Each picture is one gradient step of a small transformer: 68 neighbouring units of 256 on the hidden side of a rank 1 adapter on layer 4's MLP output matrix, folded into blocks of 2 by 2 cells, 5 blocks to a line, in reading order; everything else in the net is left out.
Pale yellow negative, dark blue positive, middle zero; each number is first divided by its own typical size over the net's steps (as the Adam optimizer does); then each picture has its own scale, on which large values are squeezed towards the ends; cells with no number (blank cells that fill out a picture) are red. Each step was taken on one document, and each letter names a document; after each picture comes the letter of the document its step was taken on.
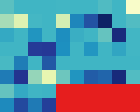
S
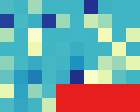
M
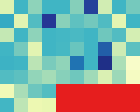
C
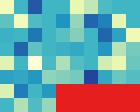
C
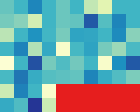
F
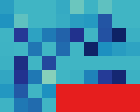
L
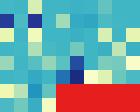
M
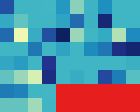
L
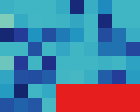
L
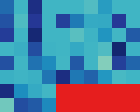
C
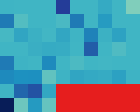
S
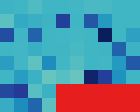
M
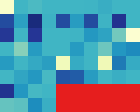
C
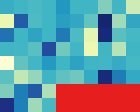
S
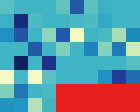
L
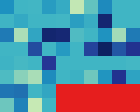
L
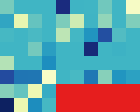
S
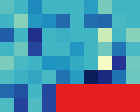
M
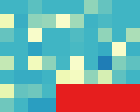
M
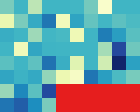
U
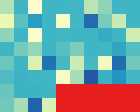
C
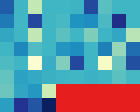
F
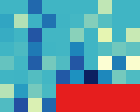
M
